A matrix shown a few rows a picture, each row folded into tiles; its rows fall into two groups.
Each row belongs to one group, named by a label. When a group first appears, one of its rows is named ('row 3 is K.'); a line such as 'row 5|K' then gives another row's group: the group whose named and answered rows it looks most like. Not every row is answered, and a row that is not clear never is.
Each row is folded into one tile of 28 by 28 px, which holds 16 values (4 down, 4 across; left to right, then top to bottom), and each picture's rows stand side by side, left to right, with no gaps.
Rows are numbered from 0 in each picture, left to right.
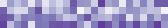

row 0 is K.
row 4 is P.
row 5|P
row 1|K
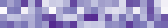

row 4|P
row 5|K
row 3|K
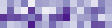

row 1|K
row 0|K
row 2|K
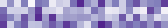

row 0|K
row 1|K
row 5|P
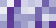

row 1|P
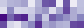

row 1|P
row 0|K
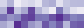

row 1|K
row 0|K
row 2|K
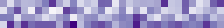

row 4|K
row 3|P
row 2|P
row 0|P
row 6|P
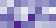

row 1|K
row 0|P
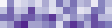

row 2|P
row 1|K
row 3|P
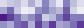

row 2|K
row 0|K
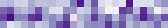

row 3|K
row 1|K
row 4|P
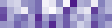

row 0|K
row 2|P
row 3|P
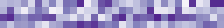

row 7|P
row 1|K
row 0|K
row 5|K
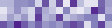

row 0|P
